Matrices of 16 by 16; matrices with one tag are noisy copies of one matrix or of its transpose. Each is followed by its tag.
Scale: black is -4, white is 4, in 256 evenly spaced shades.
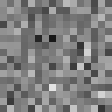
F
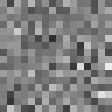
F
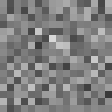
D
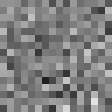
F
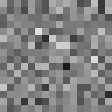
D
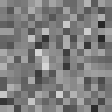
D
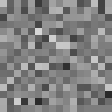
D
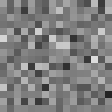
D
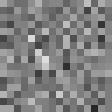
D
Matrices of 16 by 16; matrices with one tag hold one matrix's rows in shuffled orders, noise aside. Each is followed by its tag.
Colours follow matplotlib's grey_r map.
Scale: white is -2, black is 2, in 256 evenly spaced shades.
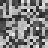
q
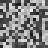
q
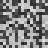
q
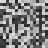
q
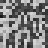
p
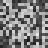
q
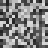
q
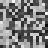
p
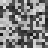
p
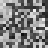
p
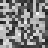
p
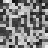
q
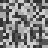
q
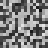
q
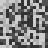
p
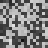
q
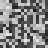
p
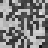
p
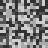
q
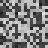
q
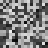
q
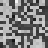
p
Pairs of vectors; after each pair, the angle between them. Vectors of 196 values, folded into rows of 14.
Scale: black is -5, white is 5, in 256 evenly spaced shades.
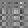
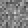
partly aligned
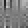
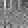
nearly opposite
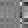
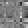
nearly opposite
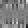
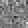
partly opposed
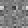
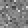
partly aligned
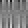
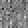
partly aligned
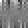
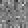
partly opposed
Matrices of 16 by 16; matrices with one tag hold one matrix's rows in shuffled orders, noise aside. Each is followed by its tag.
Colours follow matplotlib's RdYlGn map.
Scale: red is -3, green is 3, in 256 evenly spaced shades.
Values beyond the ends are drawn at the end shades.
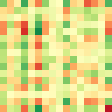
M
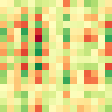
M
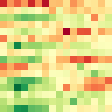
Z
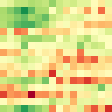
Z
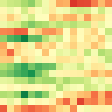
Z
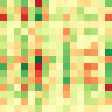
M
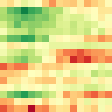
Z
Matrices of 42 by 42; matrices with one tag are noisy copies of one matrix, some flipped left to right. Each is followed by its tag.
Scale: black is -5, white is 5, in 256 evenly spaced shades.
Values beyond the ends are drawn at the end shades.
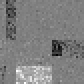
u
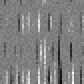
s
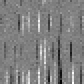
s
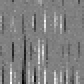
s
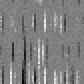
s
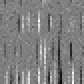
s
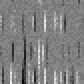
s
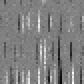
s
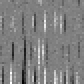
s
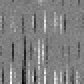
s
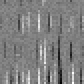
s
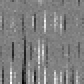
s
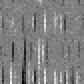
s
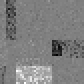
u
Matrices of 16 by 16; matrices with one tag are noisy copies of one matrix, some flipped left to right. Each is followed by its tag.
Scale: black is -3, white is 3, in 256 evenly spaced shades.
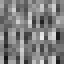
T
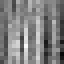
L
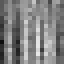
L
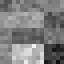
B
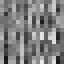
T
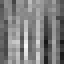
L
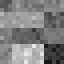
B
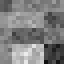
B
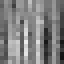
L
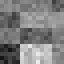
B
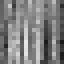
L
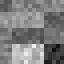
B
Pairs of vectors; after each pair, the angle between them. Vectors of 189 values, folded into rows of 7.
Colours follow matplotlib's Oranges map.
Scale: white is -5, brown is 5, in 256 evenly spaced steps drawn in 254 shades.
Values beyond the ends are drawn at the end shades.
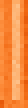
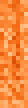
partly opposed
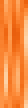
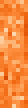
partly opposed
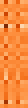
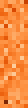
partly aligned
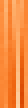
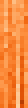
nearly parallel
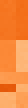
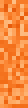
orthogonal
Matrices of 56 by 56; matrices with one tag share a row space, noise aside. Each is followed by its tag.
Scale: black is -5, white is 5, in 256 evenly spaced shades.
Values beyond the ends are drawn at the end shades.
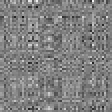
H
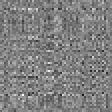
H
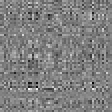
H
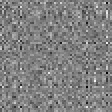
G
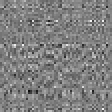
H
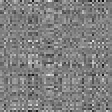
H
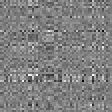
H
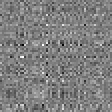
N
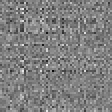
N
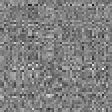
H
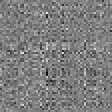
N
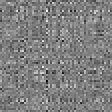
N
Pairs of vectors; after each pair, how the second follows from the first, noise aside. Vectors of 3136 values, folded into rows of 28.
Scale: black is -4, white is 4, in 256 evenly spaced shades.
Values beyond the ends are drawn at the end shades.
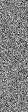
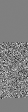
partly zeroed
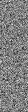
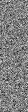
copied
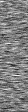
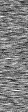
wrapped around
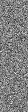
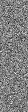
copied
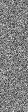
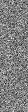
copied
